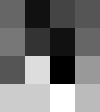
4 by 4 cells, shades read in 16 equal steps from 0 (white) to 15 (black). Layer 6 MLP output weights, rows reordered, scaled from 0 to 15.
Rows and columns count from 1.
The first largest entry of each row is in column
2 3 3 4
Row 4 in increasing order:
0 3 3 4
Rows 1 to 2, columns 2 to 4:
14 11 10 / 12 14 9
